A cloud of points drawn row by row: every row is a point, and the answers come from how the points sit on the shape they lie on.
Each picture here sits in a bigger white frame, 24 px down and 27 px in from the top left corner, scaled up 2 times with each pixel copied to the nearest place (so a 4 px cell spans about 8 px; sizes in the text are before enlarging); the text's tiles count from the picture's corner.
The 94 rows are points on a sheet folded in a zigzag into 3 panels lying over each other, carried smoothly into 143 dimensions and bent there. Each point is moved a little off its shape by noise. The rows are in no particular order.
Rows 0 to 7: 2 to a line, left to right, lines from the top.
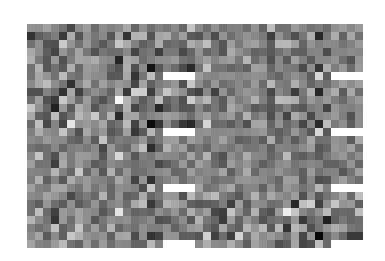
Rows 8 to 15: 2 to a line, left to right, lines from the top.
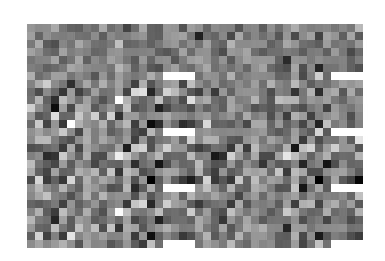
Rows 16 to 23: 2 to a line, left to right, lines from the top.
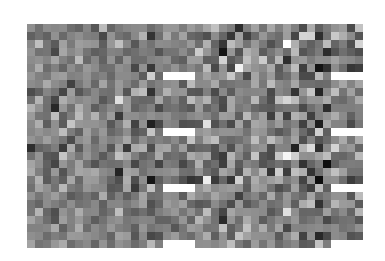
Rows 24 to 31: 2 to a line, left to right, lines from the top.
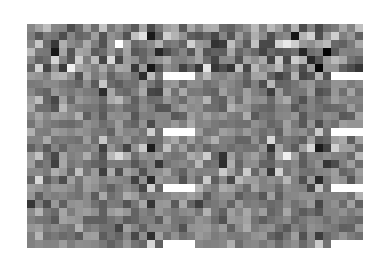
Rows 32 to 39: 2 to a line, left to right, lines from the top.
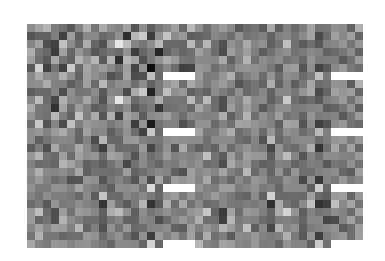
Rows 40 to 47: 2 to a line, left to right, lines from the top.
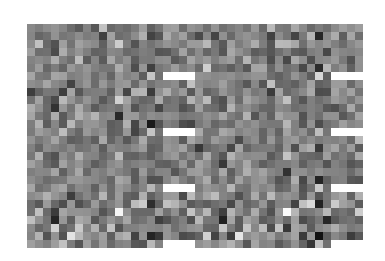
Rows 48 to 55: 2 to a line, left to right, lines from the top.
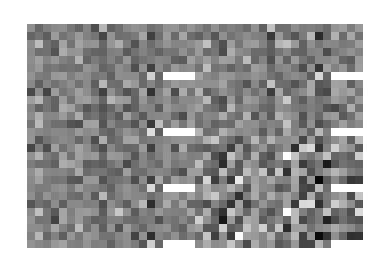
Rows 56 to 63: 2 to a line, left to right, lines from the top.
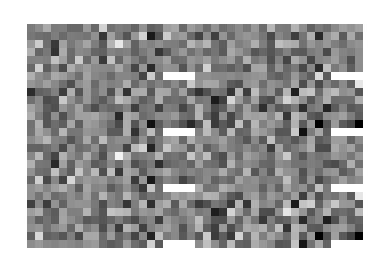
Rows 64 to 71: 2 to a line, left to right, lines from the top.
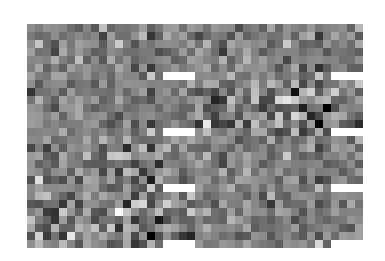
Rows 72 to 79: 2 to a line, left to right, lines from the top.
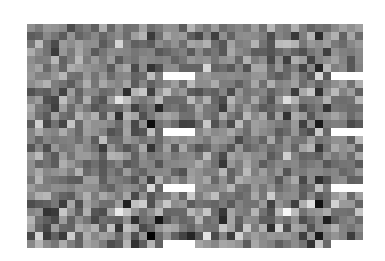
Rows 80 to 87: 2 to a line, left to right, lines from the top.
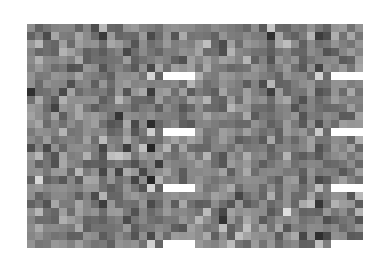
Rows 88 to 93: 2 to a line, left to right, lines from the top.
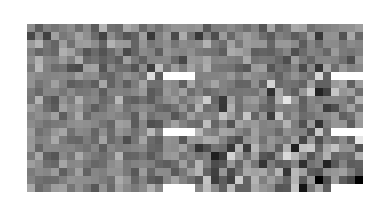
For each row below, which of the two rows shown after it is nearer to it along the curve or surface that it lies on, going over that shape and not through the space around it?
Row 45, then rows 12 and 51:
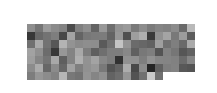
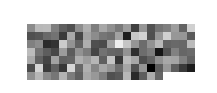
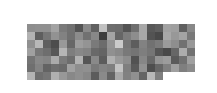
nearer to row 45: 12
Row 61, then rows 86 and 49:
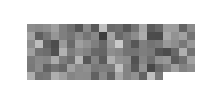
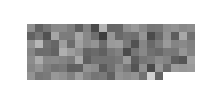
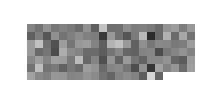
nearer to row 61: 86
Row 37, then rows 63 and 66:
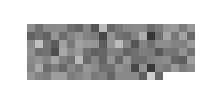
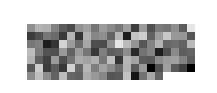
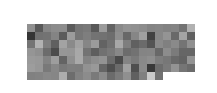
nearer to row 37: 63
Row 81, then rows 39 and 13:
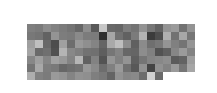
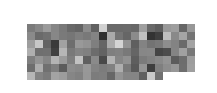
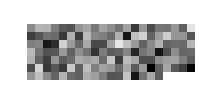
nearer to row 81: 39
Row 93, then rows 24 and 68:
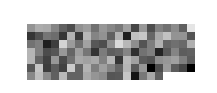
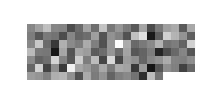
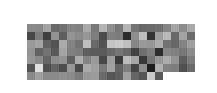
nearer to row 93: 24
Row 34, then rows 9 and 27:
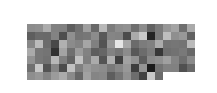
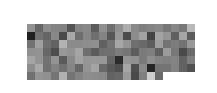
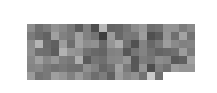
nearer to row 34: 27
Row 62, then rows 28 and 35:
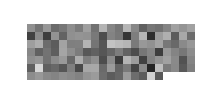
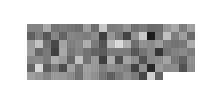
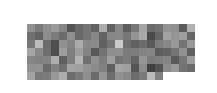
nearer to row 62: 28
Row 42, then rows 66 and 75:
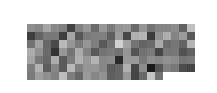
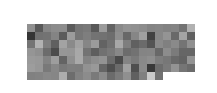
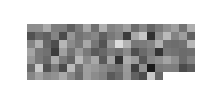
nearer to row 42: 66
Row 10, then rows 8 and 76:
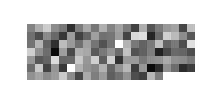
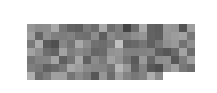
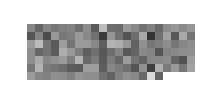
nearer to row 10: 8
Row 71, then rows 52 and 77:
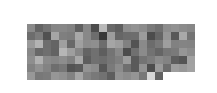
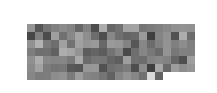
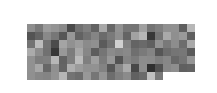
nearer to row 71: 52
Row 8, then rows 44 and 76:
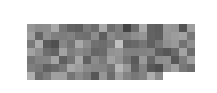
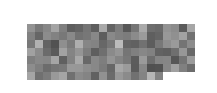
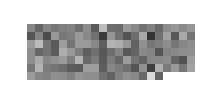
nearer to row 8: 44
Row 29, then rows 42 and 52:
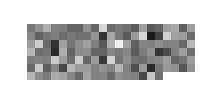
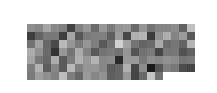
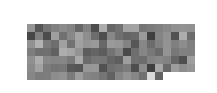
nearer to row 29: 52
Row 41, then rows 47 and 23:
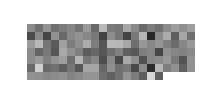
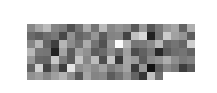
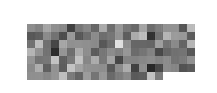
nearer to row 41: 47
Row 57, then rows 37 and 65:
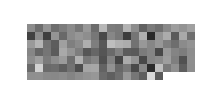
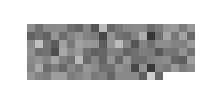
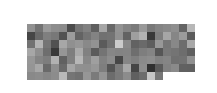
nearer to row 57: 37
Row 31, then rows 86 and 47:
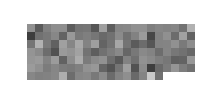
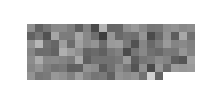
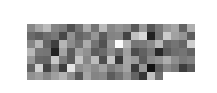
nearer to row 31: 47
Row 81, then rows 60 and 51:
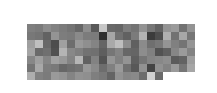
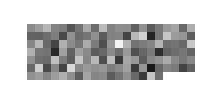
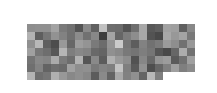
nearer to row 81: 51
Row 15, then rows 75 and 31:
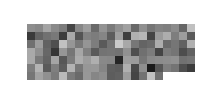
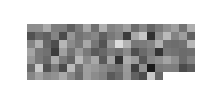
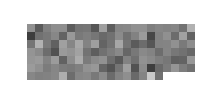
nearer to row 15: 31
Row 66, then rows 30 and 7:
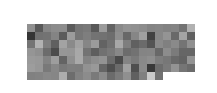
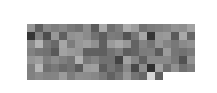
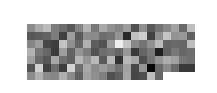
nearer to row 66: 7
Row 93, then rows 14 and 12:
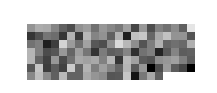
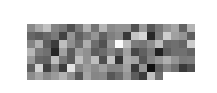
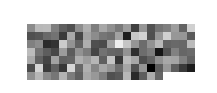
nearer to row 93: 12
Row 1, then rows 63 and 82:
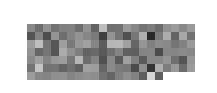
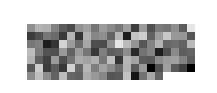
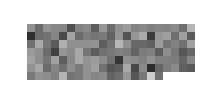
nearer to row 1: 63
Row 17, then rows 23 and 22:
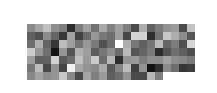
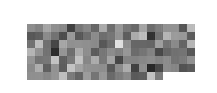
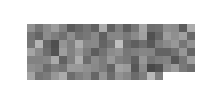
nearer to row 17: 23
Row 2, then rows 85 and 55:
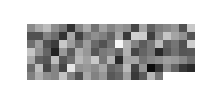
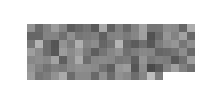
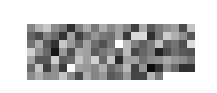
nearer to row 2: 55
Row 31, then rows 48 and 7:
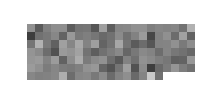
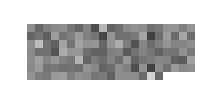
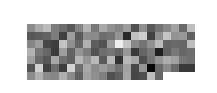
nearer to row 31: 7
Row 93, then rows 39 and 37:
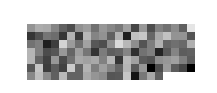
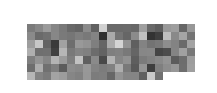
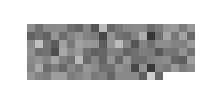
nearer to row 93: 37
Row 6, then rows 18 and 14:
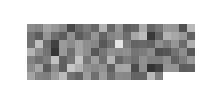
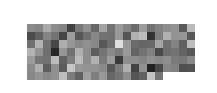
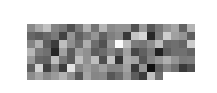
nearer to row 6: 18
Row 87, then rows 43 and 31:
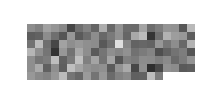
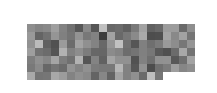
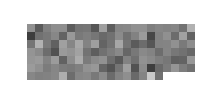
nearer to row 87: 31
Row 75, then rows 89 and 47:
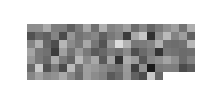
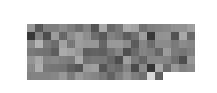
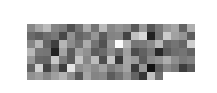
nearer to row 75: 47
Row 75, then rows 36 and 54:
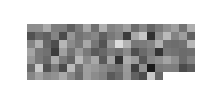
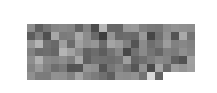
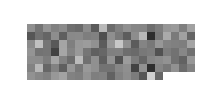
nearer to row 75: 54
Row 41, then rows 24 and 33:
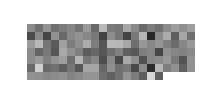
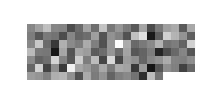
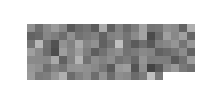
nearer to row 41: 24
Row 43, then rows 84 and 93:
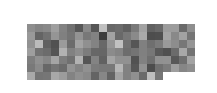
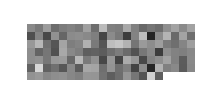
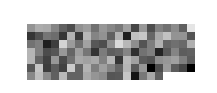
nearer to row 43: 84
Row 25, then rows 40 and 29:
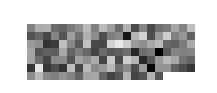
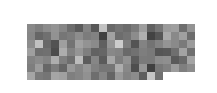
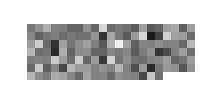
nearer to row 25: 29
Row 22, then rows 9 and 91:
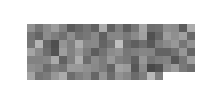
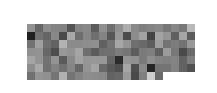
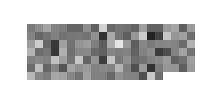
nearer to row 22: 9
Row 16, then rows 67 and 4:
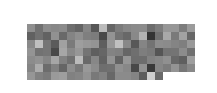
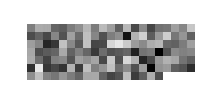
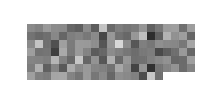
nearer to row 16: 4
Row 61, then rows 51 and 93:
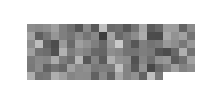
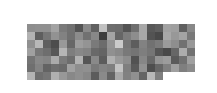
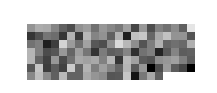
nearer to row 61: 51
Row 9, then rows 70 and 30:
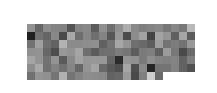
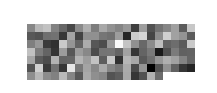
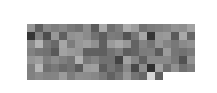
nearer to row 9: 70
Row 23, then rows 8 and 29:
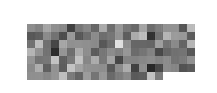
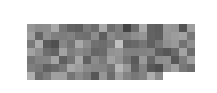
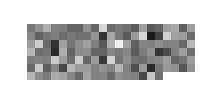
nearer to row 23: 8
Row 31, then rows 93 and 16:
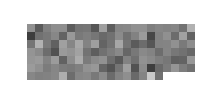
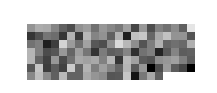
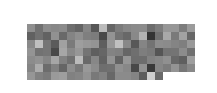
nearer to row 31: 93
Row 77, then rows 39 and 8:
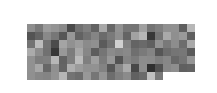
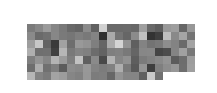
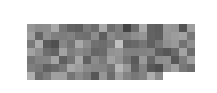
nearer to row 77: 8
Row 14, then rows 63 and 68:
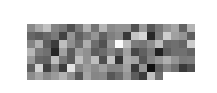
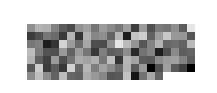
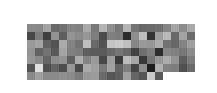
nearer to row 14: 63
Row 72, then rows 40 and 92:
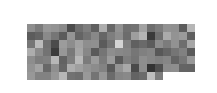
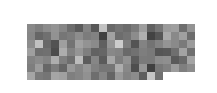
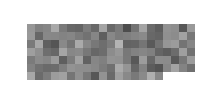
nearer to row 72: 92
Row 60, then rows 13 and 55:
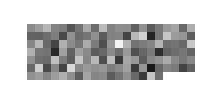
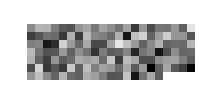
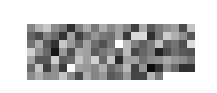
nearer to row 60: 55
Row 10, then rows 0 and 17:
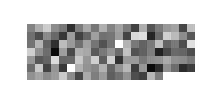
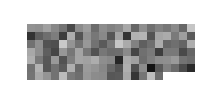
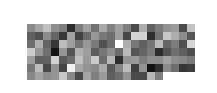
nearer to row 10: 17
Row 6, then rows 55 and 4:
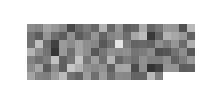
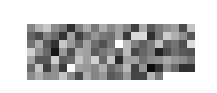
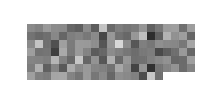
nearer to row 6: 55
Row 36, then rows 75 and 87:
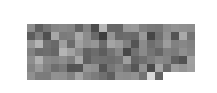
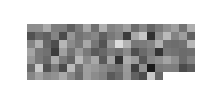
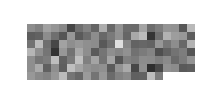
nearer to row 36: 75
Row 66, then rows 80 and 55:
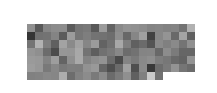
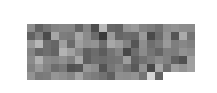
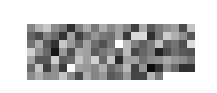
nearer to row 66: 55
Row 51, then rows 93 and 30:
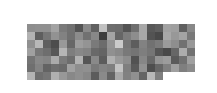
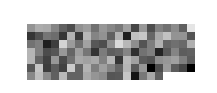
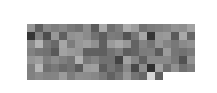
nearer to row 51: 30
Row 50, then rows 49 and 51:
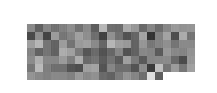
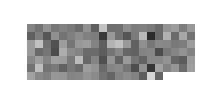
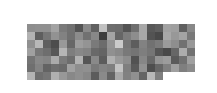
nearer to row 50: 49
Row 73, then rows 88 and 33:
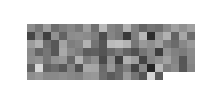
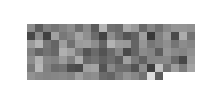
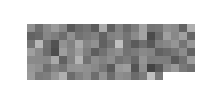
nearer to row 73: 88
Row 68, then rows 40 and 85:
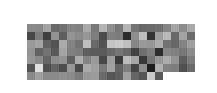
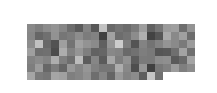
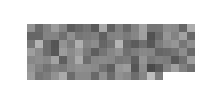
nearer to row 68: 40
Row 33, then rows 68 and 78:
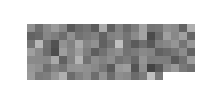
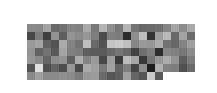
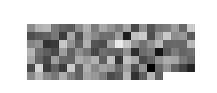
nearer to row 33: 78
